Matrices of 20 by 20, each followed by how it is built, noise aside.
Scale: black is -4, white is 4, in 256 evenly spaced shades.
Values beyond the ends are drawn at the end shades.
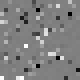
sparse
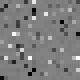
sparse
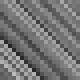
Toeplitz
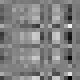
low rank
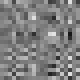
low rank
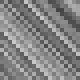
Toeplitz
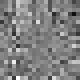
low rank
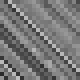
Toeplitz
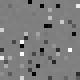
sparse
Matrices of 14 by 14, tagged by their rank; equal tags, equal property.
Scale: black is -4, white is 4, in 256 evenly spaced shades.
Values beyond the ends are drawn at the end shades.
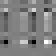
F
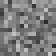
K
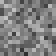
K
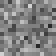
K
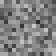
K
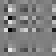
F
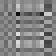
F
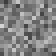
K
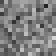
K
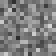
K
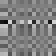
F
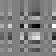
F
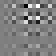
F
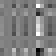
F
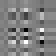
F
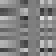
F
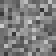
K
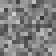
K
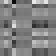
F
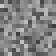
K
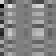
F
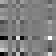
F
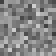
K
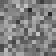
K
